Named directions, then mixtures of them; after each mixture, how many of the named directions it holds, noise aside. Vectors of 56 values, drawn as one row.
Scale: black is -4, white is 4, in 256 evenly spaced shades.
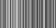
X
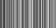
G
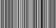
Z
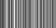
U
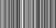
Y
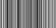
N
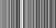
one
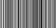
three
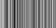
one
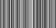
three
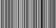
one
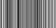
one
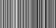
two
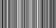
two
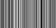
two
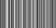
two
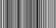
one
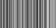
two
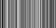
two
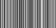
one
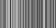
one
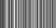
one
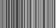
one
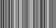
three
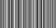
three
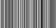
one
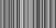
two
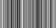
two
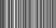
one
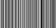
three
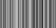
three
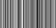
three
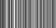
one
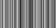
two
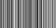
two
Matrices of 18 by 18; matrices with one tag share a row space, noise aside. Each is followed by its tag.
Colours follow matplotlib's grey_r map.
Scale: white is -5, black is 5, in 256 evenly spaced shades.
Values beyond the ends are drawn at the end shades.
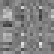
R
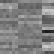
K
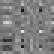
R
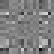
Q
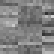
K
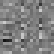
R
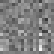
Q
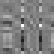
R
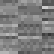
K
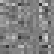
Q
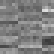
K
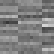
K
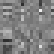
R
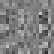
Q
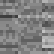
K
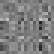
Q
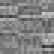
K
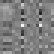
R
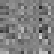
Q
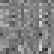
Q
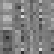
R
